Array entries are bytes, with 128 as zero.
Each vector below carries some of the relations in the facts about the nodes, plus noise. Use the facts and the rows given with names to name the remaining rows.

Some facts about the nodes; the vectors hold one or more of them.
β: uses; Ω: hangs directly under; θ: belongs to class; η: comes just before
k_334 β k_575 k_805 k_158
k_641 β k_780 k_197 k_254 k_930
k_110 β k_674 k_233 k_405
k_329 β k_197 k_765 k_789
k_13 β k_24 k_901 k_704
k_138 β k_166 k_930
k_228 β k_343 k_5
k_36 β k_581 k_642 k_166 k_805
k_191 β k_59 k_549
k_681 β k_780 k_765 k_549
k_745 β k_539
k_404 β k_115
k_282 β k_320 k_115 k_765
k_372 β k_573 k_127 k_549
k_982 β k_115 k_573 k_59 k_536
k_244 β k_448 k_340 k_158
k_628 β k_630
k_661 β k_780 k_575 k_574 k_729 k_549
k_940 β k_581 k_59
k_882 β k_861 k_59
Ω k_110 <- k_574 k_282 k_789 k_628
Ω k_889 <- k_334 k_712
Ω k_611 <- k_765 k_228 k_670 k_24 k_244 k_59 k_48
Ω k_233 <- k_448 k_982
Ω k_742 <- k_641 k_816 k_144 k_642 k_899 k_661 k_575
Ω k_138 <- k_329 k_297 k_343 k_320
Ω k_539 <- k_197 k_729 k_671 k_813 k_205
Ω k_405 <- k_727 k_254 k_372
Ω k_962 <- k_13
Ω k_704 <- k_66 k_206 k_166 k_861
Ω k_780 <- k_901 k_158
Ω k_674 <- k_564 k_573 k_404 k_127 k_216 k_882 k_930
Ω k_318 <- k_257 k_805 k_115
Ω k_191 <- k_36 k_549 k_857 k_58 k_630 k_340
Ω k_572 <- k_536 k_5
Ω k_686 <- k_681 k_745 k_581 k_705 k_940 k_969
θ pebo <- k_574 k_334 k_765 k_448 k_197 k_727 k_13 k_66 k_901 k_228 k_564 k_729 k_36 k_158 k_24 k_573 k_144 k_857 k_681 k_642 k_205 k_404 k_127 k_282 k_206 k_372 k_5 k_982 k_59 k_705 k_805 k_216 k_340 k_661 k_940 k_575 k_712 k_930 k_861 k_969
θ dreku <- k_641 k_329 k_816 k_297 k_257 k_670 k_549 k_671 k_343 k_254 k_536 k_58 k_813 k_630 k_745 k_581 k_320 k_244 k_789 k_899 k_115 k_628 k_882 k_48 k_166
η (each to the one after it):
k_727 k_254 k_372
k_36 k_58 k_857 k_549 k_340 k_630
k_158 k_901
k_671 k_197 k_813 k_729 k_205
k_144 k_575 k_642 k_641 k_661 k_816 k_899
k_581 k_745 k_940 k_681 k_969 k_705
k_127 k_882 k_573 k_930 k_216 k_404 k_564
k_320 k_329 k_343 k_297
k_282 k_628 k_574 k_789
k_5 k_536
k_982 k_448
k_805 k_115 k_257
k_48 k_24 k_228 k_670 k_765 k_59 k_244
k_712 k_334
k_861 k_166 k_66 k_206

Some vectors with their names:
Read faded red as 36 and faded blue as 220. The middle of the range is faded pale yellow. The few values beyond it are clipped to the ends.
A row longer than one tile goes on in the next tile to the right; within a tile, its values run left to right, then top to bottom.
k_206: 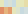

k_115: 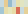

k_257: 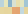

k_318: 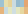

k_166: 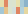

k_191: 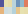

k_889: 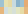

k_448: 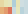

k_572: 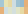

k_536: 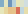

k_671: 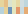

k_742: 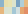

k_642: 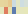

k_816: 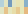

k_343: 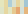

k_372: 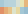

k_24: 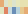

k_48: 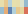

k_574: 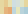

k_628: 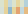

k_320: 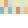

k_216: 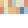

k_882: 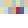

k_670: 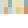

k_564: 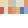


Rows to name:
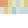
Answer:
k_197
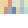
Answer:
k_36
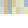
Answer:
k_641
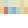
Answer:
k_228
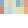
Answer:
k_110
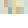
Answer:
k_329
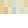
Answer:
k_857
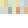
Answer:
k_58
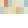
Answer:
k_254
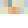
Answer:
k_789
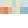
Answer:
k_334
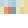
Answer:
k_59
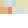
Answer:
k_901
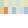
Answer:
k_661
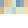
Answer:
k_138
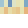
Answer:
k_899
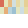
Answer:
k_5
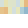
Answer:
k_681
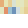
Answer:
k_144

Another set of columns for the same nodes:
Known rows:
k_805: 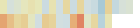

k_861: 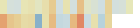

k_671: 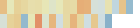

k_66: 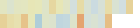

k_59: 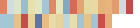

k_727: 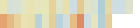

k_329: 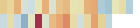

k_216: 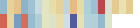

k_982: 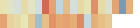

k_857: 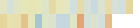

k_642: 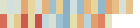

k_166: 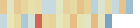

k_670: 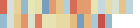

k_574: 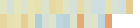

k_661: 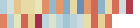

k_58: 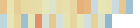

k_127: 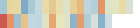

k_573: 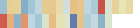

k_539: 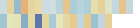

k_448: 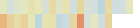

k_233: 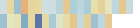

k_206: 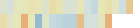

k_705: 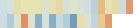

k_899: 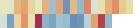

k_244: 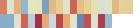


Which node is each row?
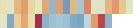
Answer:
k_816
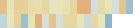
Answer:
k_536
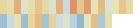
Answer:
k_549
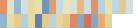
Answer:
k_611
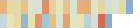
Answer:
k_115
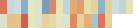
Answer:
k_24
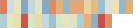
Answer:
k_765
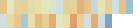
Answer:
k_581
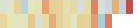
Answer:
k_372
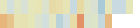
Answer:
k_197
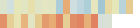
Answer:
k_36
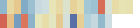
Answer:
k_930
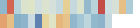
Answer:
k_674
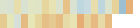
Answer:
k_13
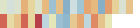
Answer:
k_575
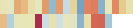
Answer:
k_641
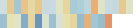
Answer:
k_780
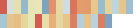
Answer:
k_48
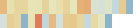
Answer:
k_320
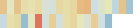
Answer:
k_254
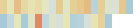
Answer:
k_789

